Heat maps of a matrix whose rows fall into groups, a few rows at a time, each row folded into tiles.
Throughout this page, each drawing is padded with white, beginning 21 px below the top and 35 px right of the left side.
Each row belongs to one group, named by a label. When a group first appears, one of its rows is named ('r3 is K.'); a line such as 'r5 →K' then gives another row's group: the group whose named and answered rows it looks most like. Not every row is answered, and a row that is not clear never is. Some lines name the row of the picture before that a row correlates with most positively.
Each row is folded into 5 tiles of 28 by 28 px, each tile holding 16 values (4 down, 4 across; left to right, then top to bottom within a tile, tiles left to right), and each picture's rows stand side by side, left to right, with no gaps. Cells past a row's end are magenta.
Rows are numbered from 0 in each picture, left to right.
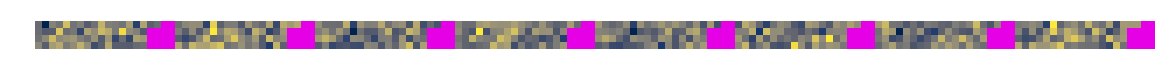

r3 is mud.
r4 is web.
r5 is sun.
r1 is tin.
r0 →mud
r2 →web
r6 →sun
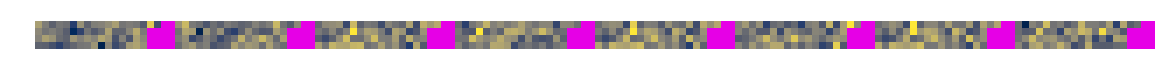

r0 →web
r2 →tin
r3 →mud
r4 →tin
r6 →tin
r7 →mud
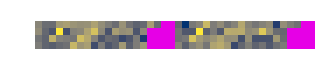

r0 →mud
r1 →mud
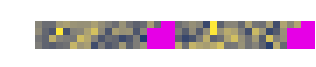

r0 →mud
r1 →tin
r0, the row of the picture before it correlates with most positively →0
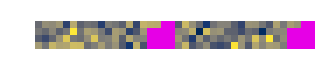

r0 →tin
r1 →sun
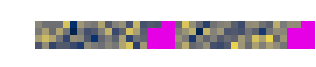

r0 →web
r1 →sun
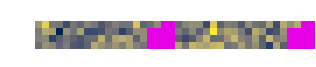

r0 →sun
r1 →tin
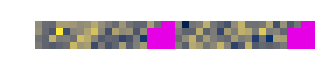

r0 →mud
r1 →mud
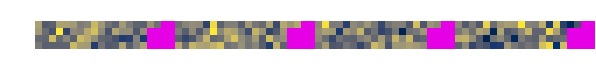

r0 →mud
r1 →tin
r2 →sun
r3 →web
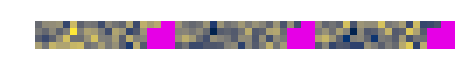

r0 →tin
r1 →web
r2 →web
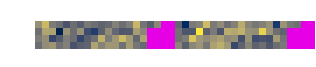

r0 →sun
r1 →mud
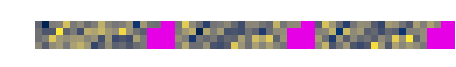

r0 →mud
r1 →sun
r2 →sun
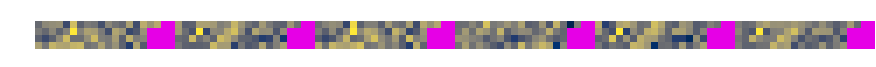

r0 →tin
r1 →mud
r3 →web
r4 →mud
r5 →mud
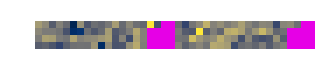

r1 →mud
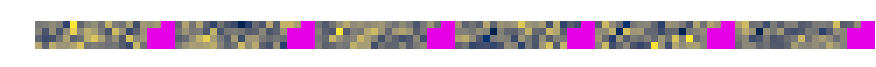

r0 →tin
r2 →mud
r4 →sun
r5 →sun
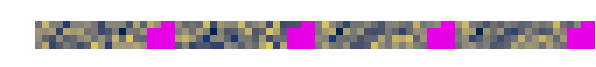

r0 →sun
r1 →web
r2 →sun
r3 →sun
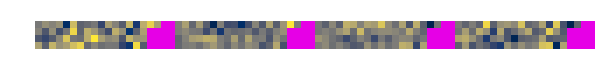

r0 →tin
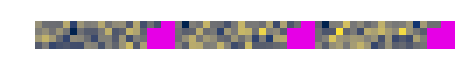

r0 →web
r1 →mud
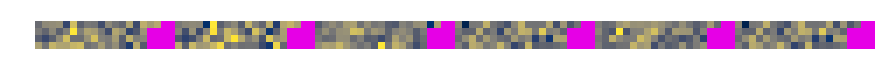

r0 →tin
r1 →tin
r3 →mud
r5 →mud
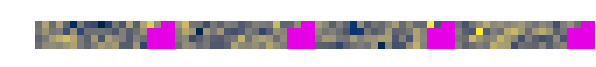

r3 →mud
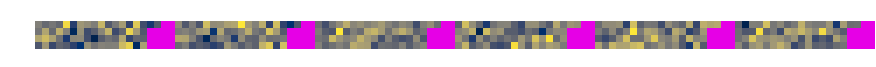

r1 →web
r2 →mud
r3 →sun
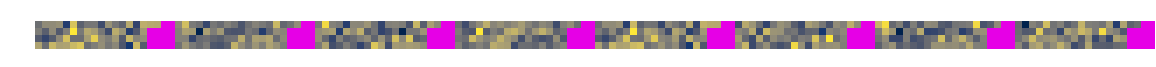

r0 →tin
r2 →sun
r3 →mud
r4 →tin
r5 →sun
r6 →sun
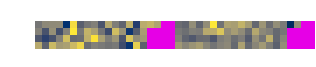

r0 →tin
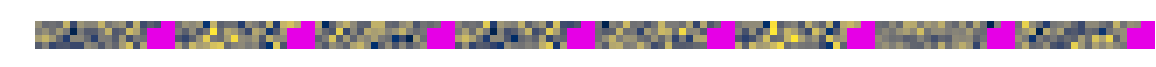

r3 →web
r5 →tin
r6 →web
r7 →sun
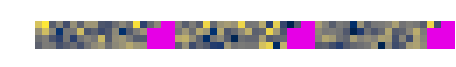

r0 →sun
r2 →web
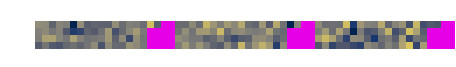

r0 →web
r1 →web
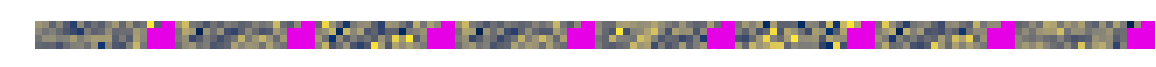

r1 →sun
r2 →sun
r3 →sun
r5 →tin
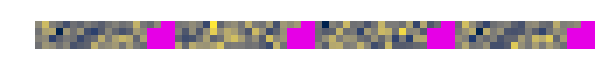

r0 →sun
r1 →tin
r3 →sun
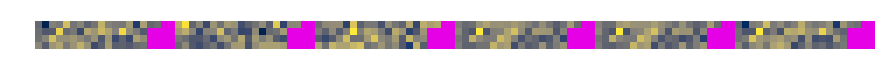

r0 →mud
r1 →sun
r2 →tin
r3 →mud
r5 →mud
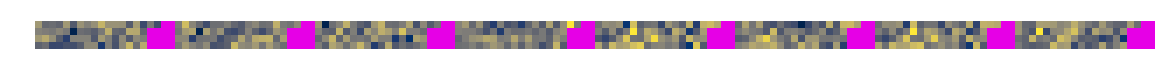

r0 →web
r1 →sun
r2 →mud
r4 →tin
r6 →tin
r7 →mud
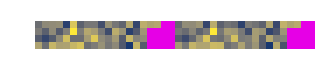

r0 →tin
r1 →tin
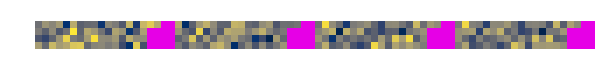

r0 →tin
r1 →mud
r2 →sun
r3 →sun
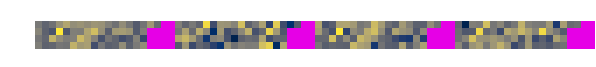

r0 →mud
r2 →mud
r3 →mud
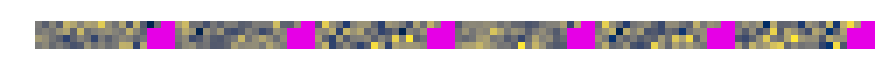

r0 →web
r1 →sun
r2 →sun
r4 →sun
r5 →tin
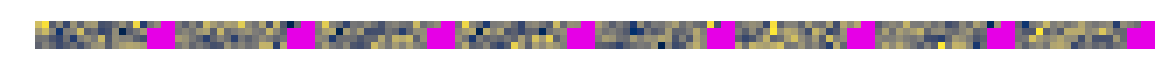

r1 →web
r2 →sun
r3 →sun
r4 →web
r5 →tin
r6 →web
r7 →mud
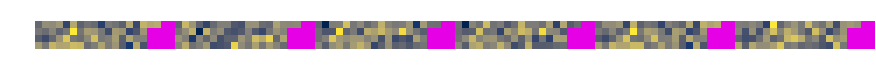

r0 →tin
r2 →mud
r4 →tin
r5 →tin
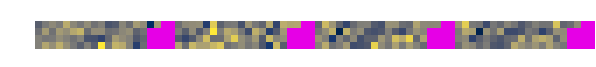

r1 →tin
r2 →sun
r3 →sun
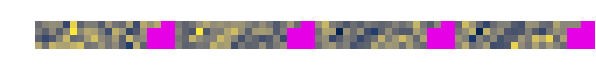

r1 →mud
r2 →sun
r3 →sun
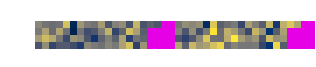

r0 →web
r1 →tin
